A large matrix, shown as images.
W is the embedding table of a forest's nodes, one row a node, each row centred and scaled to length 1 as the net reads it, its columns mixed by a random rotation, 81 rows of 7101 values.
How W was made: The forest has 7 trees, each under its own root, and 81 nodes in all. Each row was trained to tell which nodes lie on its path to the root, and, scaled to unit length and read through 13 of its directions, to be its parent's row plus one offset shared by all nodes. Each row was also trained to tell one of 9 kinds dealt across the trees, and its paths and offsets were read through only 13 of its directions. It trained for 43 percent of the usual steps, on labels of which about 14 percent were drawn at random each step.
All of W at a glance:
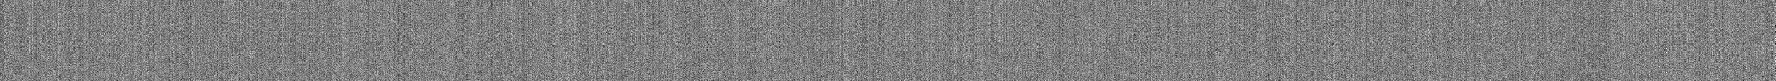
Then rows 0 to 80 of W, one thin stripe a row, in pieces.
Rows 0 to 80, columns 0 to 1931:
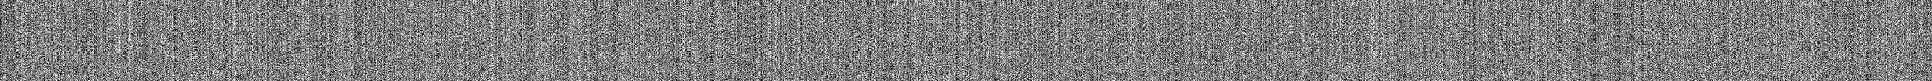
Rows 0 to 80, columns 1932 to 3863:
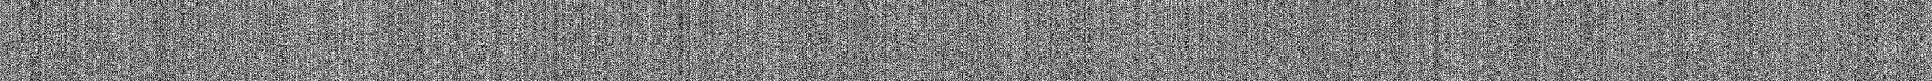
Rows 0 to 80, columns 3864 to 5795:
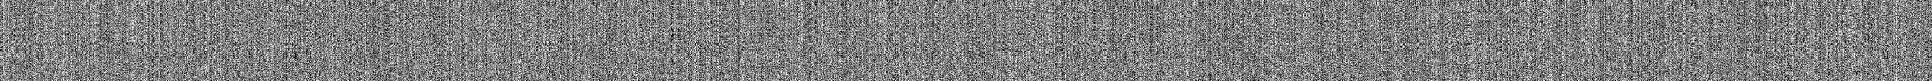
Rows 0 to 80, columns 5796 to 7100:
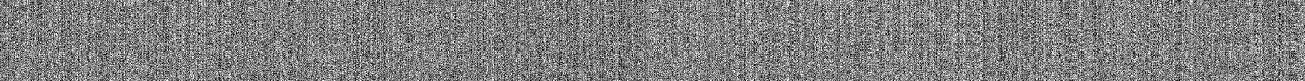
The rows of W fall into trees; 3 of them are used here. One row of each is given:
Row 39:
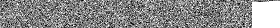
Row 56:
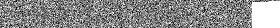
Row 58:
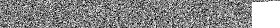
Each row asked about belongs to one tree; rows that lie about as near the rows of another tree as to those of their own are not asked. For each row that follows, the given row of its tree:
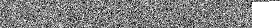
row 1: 39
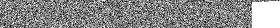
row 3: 56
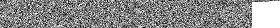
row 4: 56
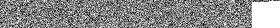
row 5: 56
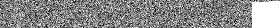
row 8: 39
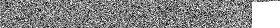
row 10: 39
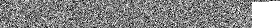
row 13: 39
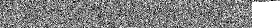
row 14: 39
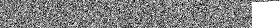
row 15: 58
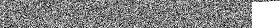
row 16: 39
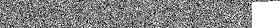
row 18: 39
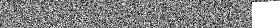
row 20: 56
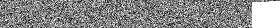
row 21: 56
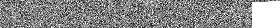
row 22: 39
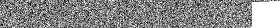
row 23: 58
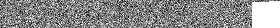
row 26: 56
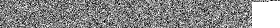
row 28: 58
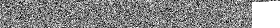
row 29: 39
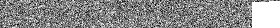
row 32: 56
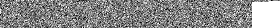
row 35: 39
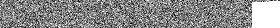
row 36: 39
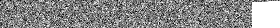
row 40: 56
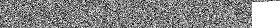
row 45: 58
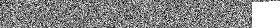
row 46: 39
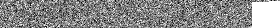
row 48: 58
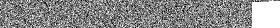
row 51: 56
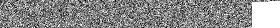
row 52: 58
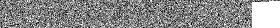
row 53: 56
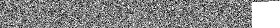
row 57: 56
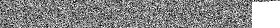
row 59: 39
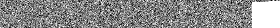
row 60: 39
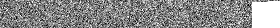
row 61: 39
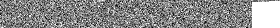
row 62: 56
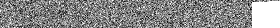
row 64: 58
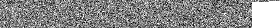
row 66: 39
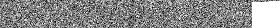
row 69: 39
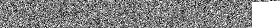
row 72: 58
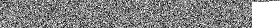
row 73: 39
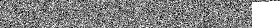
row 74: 56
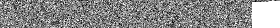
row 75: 56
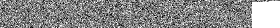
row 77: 56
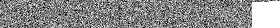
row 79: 56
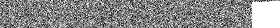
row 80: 39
